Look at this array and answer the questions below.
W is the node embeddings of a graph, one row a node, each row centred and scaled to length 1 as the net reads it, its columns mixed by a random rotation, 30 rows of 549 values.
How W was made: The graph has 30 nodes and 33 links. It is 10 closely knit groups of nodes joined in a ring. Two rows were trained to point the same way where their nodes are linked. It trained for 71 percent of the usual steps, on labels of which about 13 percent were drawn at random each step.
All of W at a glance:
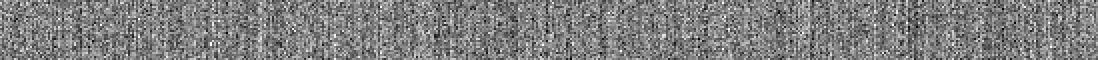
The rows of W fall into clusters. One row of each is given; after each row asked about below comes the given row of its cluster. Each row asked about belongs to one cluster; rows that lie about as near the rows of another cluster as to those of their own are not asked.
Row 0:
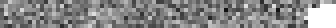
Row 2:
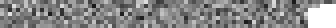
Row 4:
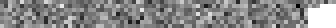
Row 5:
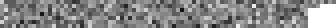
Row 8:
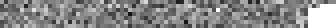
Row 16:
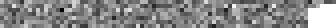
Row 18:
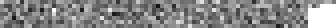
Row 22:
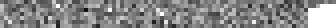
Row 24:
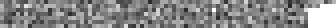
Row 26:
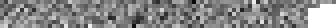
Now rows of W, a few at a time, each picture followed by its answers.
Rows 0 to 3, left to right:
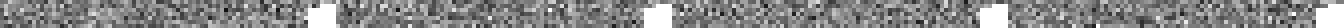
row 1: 24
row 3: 26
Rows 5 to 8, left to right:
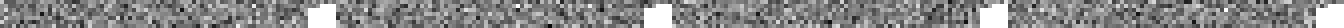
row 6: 16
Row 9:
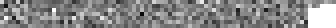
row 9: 18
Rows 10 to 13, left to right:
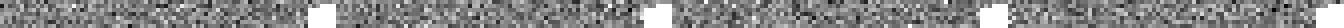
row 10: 8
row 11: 0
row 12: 2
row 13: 18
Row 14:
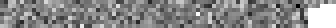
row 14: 4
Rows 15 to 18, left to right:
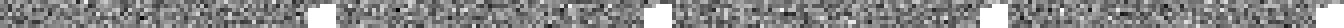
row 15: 2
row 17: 26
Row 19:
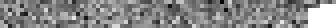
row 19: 5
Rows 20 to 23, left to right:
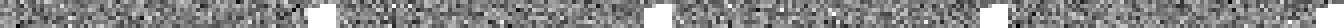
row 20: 4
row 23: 5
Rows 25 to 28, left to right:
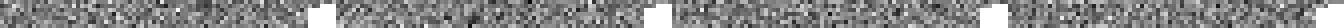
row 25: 8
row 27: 16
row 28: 0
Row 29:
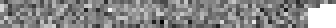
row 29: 22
